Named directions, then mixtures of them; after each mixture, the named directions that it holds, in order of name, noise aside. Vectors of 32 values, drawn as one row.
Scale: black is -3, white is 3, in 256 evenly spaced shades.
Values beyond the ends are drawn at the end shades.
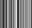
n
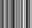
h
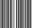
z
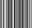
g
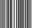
g, z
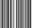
z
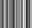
h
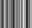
h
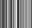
n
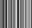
n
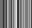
n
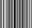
g, z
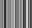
g, h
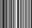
n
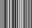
g, z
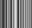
n, z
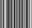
g, h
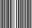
z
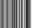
h, n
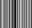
z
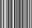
g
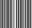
z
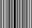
g, z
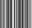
g, z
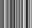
g, h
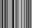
g, h
